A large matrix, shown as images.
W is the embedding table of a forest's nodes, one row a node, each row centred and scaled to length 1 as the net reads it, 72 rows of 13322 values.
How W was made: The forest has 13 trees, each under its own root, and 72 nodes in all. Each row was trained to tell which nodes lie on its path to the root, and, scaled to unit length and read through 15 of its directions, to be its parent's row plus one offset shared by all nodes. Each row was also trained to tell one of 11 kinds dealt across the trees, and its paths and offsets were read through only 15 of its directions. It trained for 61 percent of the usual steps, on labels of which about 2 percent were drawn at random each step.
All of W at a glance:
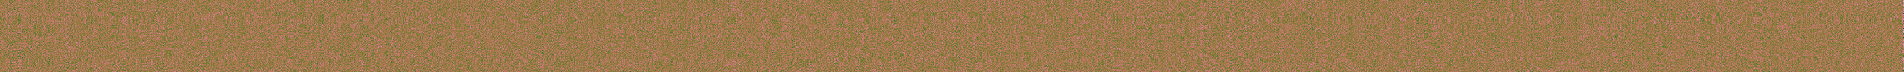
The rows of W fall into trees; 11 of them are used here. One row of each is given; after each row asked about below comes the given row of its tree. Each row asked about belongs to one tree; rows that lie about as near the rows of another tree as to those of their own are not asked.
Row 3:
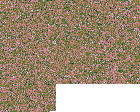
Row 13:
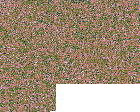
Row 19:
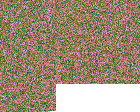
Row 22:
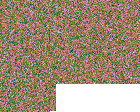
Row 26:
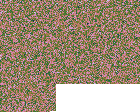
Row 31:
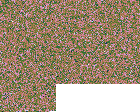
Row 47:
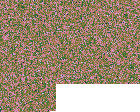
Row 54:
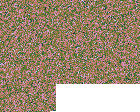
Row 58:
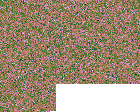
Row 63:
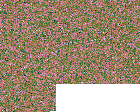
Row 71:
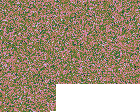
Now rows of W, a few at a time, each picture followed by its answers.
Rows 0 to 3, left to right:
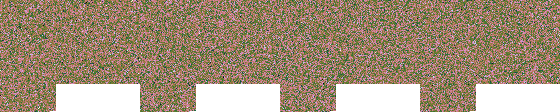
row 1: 31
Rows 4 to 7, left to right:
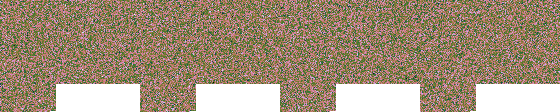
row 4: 47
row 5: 26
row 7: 54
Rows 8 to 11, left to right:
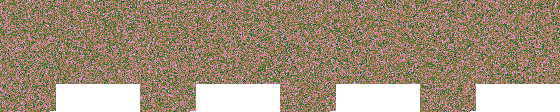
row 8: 26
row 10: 63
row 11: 58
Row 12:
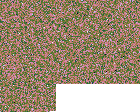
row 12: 3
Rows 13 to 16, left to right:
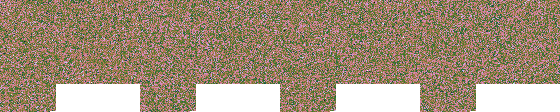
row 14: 22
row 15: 22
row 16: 47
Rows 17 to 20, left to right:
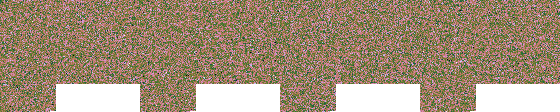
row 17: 58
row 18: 58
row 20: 19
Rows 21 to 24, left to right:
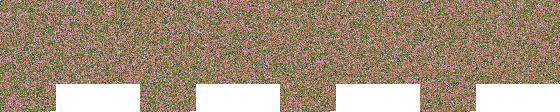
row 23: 58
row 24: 63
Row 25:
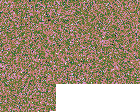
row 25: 3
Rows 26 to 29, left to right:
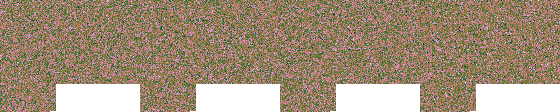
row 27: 3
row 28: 54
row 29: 58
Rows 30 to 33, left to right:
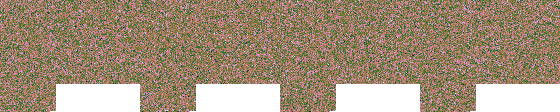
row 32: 3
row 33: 19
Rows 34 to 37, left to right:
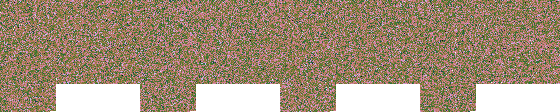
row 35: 63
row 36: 63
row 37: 71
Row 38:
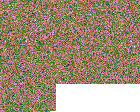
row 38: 71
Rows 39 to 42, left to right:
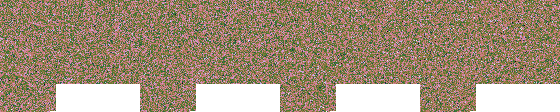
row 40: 47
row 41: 58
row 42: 63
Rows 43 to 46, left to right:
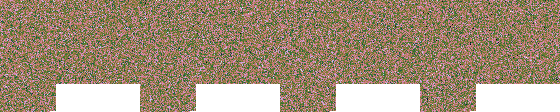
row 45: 63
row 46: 47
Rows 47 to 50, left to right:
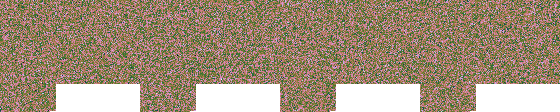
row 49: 13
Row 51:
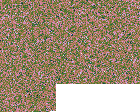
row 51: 31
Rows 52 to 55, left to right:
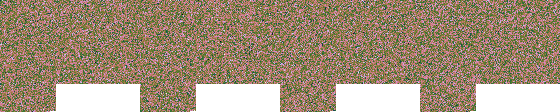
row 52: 19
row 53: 58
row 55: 54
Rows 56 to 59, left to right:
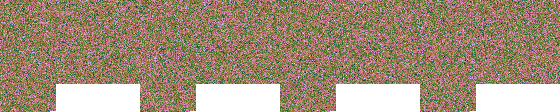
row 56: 71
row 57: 31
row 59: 26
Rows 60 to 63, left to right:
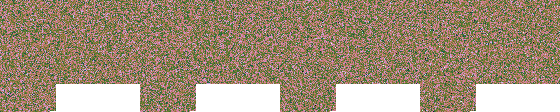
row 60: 26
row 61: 3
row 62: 22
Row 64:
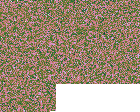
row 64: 13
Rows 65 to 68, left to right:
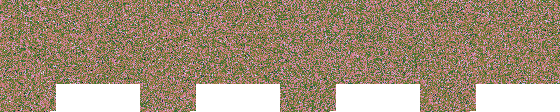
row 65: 31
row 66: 63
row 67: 22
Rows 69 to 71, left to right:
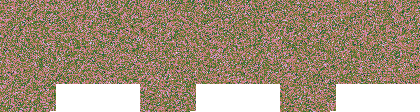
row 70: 13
